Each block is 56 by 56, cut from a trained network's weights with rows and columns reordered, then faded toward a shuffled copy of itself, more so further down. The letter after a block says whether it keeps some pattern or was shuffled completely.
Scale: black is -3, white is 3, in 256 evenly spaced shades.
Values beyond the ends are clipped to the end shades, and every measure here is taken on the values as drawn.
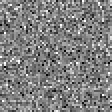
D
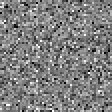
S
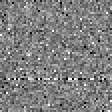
S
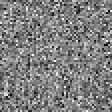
S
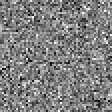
D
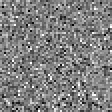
S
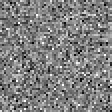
D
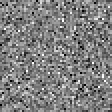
D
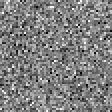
D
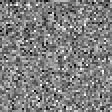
D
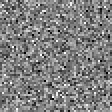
D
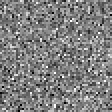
D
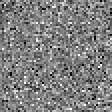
S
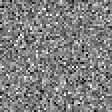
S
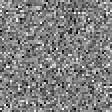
S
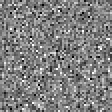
D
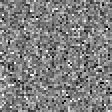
D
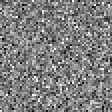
D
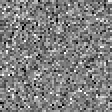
D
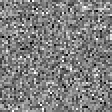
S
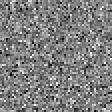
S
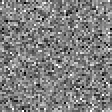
D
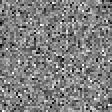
S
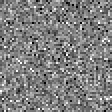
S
